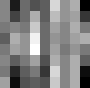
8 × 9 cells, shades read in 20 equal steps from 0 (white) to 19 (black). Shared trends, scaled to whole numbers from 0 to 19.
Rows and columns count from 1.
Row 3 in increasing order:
4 6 7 9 9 10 10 10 11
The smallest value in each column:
7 6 8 0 11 3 8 6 6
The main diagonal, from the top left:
9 14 10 1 11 6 9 6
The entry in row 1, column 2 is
17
